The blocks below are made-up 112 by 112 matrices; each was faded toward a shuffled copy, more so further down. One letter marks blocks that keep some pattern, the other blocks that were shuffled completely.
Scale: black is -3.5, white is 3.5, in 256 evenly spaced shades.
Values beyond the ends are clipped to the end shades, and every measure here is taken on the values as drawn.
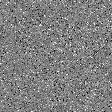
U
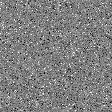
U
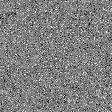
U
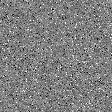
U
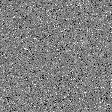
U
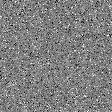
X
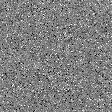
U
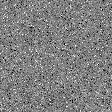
U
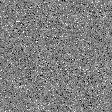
U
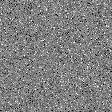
X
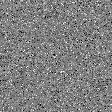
U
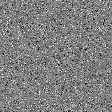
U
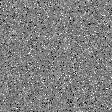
U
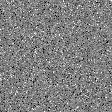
X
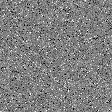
X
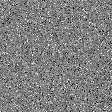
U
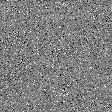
U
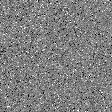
X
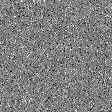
X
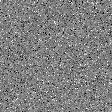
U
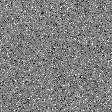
U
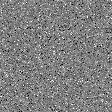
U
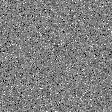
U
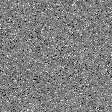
X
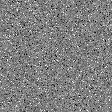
X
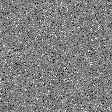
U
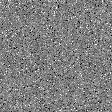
X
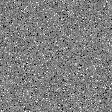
X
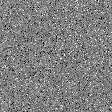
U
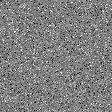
X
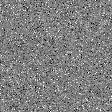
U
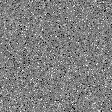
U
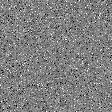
X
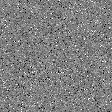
U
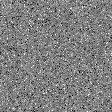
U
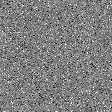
X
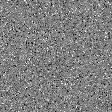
X
